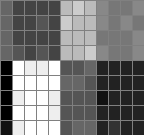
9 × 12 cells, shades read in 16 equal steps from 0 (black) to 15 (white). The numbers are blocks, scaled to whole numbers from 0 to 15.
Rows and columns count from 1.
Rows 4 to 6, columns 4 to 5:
5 4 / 14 15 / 15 15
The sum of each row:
86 87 84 88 82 85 80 82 86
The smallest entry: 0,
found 4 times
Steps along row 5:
up down same up down same up down same same same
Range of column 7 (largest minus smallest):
7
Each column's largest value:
6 15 15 15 15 12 12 12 8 7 8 8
